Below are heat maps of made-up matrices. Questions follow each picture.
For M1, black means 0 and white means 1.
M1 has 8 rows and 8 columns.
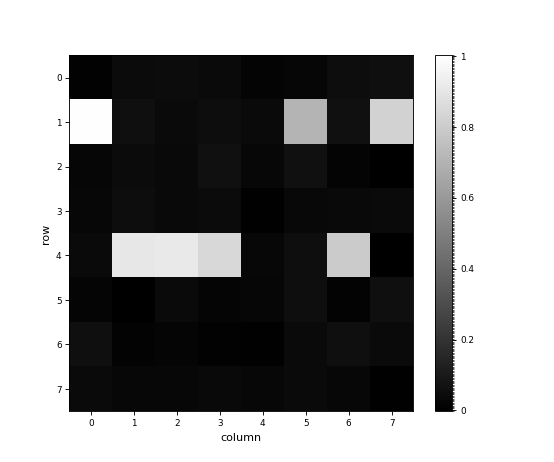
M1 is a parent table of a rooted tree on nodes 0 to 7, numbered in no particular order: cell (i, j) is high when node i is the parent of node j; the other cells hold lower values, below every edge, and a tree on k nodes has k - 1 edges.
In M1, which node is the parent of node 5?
1
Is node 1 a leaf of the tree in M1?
no
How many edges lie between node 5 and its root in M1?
2
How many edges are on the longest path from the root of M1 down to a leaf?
2
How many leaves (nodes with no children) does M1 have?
6
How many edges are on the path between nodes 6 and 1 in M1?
2
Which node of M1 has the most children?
4
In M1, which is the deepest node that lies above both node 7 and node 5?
1
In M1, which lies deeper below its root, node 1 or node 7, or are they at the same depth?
node 7
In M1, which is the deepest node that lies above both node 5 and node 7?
1
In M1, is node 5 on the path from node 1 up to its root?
no
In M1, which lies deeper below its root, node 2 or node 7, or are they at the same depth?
node 7
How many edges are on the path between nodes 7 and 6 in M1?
3
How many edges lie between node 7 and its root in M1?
2
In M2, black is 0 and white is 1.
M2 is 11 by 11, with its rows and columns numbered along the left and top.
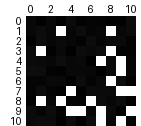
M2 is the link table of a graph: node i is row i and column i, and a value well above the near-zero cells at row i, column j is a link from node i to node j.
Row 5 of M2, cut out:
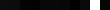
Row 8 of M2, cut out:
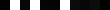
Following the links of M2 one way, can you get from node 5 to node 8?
no
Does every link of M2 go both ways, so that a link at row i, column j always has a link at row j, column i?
yes
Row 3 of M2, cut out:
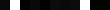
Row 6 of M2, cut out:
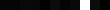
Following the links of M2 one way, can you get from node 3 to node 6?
yes
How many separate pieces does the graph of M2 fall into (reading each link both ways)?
4
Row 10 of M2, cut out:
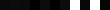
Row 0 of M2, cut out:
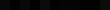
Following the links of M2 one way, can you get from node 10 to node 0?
no
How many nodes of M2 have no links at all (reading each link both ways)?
2
